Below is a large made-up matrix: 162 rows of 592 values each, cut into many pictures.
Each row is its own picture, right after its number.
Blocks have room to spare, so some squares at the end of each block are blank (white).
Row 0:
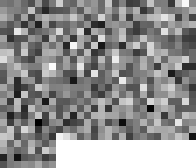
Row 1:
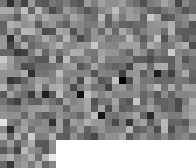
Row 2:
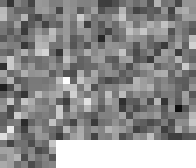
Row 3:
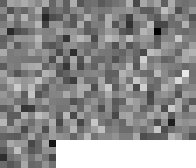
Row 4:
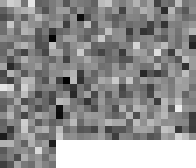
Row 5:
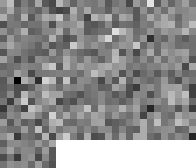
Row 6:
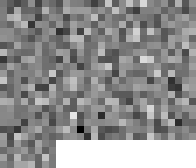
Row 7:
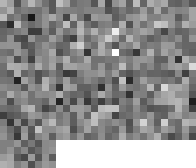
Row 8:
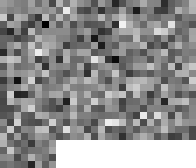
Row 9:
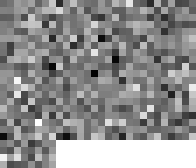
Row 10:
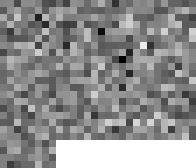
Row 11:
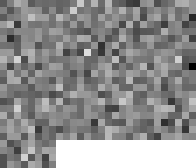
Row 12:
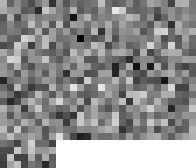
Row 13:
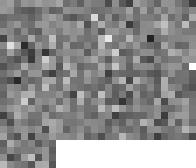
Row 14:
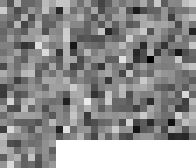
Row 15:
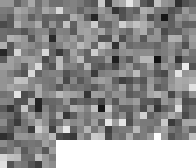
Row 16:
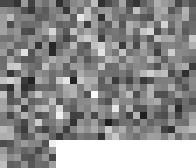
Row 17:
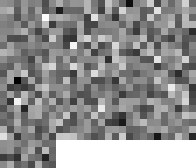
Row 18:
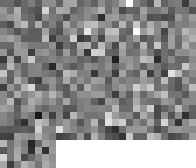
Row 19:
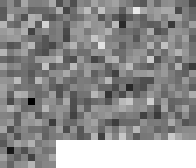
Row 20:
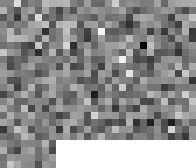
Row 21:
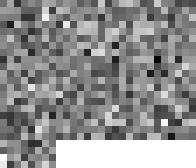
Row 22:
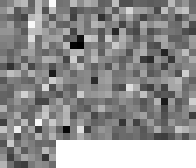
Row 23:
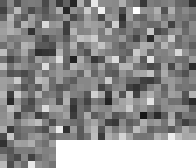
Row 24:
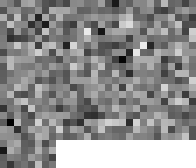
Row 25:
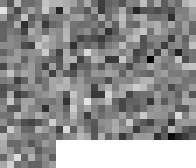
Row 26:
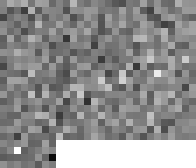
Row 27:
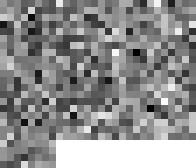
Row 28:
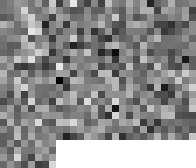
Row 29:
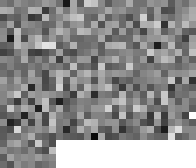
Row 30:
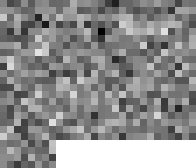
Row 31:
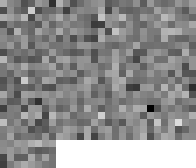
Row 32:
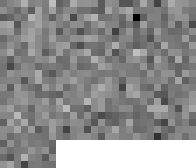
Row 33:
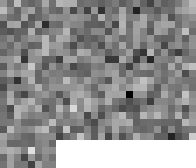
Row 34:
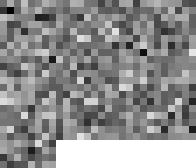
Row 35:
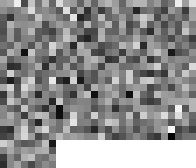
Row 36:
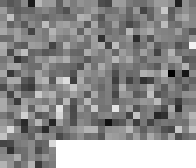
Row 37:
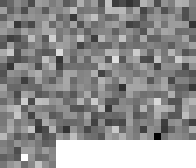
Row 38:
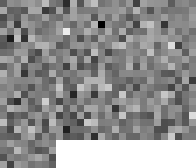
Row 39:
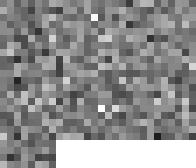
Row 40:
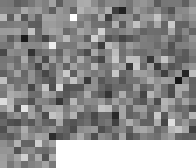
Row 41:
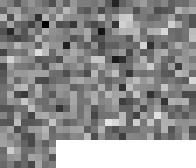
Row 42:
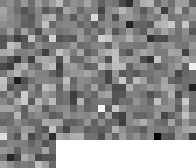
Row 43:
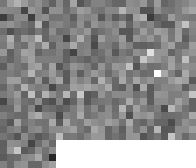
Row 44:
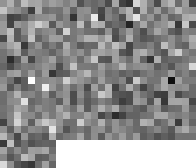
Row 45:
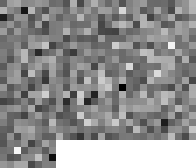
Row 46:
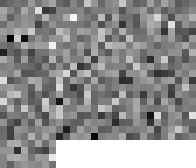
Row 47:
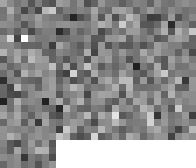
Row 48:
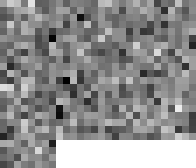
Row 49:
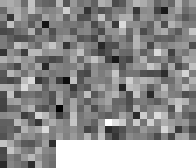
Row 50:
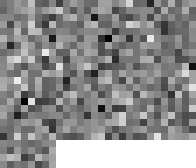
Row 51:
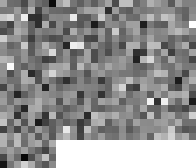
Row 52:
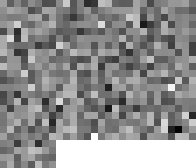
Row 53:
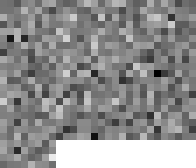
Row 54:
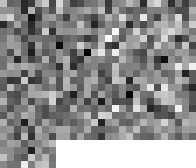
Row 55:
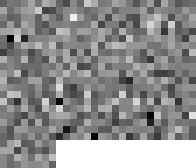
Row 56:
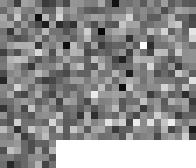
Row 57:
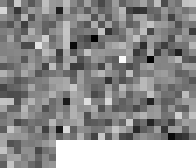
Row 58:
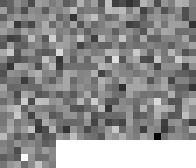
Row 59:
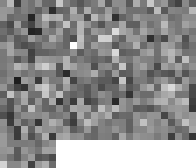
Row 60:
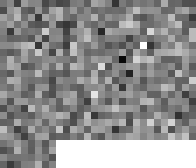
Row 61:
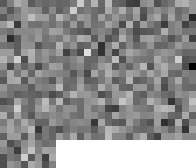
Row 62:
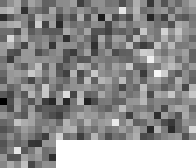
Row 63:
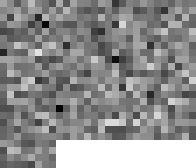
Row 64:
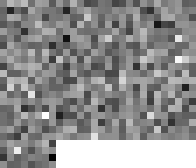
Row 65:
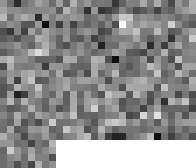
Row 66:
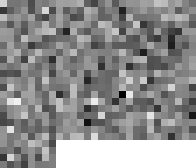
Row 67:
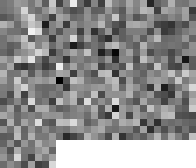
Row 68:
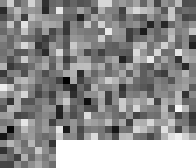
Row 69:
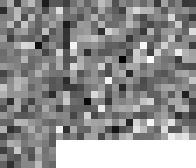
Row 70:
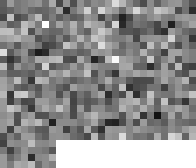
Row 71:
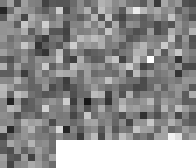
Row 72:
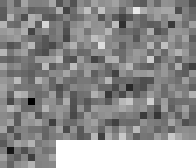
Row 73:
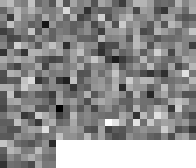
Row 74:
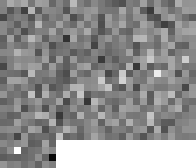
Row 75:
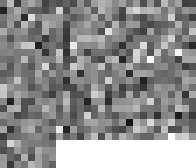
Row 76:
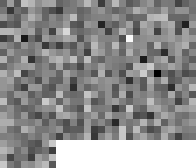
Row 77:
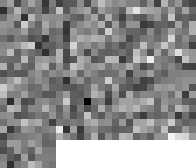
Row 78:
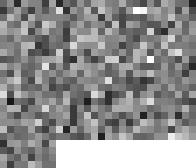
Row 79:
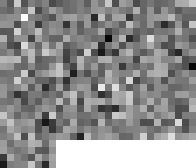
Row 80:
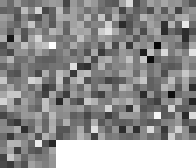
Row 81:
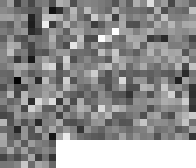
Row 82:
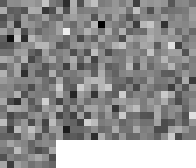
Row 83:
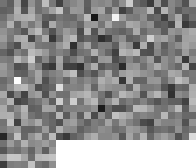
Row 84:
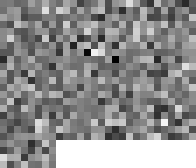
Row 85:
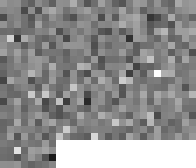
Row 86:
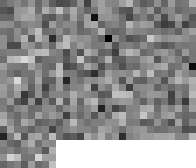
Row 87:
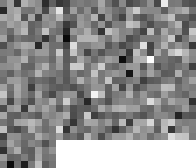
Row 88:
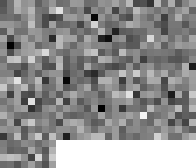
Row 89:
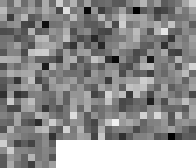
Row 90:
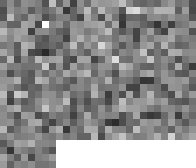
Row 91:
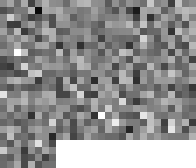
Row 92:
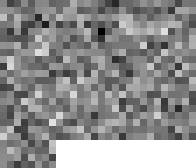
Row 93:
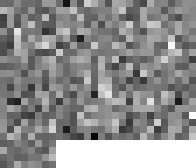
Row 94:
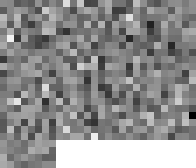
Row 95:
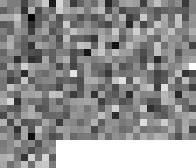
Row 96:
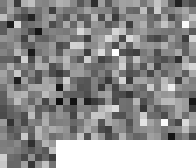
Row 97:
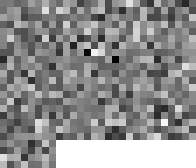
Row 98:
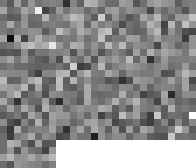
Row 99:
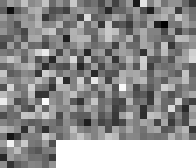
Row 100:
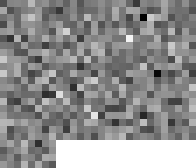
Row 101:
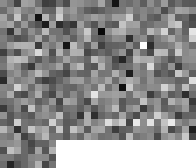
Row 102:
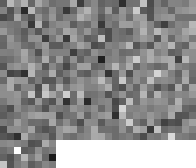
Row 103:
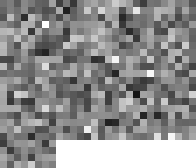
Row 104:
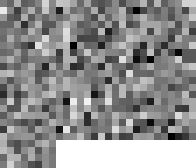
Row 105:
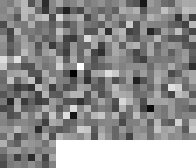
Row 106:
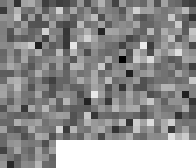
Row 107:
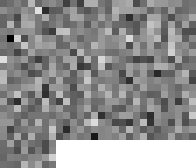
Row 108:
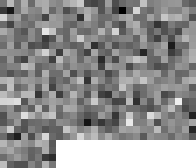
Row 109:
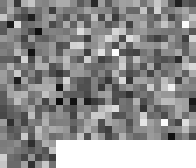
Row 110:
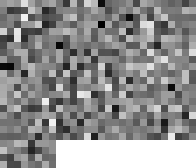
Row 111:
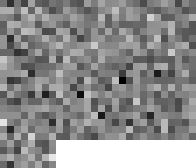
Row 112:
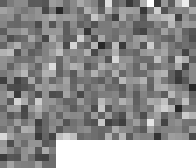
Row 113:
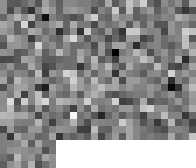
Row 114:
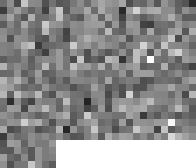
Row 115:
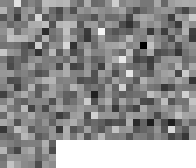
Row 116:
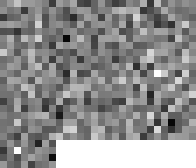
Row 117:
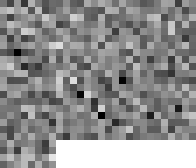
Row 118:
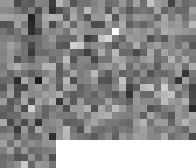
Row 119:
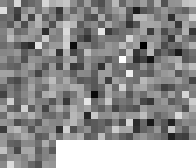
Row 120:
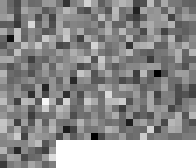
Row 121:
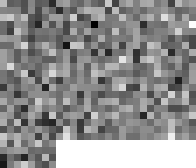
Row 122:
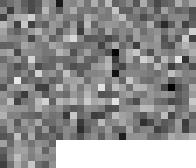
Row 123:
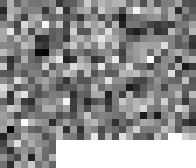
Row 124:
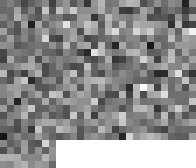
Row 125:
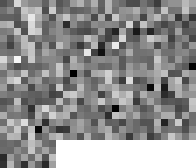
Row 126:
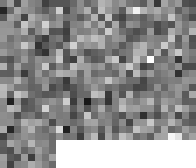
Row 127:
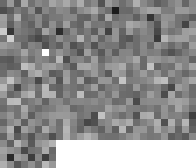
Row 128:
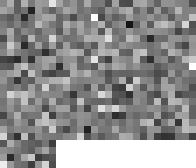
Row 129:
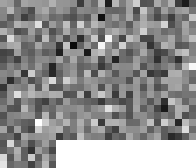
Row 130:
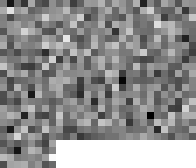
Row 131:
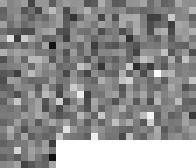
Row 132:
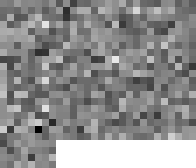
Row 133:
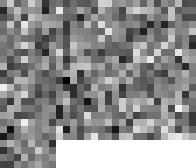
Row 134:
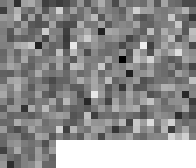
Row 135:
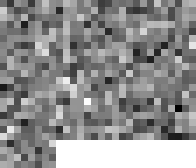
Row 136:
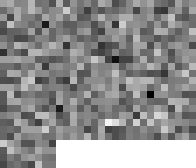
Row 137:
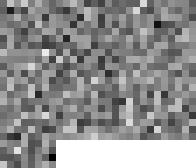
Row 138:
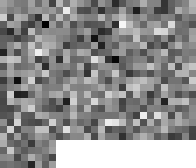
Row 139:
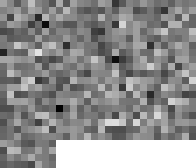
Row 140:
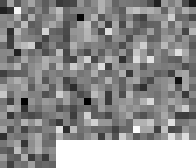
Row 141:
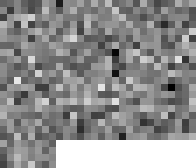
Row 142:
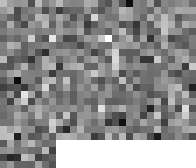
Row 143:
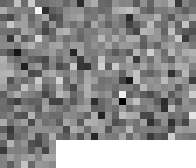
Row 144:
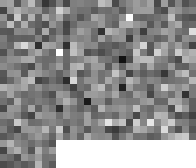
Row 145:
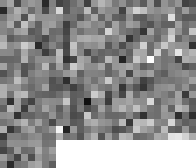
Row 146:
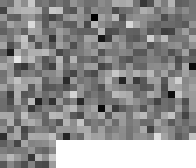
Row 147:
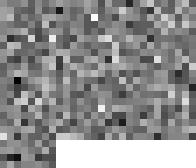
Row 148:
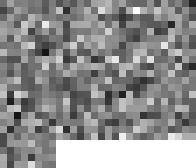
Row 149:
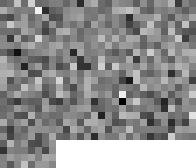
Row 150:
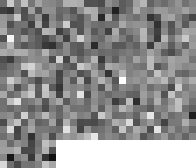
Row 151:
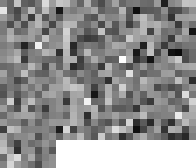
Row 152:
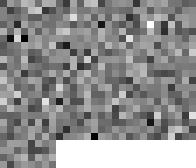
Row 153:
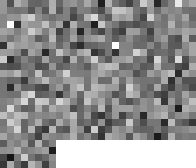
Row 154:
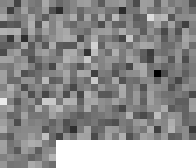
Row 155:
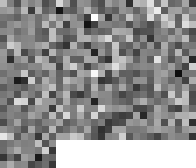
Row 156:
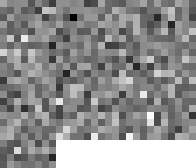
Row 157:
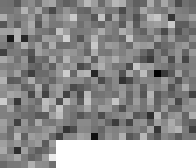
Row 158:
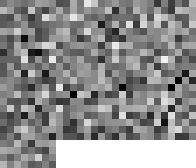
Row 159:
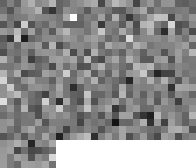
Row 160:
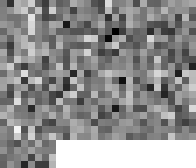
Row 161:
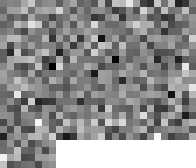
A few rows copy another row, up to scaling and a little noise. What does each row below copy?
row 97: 84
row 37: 58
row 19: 72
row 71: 126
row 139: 63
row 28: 67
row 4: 48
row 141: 122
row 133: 68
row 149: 143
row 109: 96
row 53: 157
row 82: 38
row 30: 92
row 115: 20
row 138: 8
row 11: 61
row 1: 111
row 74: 26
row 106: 134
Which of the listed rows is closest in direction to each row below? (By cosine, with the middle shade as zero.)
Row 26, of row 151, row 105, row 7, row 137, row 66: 137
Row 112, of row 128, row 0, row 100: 0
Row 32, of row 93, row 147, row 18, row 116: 147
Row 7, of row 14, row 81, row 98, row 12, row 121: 81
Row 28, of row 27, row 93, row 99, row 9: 9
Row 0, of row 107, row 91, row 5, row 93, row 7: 5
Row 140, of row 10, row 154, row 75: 75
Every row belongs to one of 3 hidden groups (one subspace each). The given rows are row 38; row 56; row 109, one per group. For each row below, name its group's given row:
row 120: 38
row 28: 109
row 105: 109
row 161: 109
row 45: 38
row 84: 109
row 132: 56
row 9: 109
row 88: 109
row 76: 38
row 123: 56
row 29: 38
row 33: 56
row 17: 109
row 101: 56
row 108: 38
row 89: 56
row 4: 56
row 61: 109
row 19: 56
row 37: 109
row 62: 38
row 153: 109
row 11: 109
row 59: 109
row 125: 109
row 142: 109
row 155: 109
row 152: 38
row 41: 56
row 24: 56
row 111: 38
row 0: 109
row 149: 38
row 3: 38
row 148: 56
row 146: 109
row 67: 109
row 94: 38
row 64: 38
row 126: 56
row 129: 109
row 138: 56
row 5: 109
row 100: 38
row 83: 109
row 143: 38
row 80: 38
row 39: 109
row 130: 38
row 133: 56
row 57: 56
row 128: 109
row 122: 109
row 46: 38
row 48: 56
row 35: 56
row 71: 56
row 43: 38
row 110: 38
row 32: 109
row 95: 109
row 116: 38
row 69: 56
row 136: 56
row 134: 56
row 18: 109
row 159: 38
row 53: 38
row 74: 38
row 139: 56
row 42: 109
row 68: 56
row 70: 56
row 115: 56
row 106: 56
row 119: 56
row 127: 38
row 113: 109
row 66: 38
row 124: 109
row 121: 109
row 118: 109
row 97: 109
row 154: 38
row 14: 56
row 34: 38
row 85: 38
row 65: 56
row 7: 109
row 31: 109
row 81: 109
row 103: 56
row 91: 38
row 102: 38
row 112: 109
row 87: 56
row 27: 109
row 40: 38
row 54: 109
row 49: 56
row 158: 38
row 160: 109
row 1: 38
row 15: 109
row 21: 109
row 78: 56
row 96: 109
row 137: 38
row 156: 38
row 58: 109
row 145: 56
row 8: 56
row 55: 38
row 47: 38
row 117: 38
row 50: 109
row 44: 109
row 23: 56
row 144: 56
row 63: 56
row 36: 56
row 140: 56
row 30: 56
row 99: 38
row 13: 109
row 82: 38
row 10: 56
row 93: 38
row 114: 56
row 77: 56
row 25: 56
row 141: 109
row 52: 38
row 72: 56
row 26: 38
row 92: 56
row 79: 109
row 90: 56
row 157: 38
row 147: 109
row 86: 109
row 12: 38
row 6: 109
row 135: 56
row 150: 38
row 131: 38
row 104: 56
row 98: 38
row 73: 56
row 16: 56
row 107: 38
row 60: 56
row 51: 109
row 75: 56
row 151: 56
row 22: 109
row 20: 56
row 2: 56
